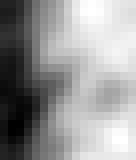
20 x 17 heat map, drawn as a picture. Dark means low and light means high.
Ninth with the highest average: top right. Calmest part: top right. Lone odd cells: none. Slope: up to the right.
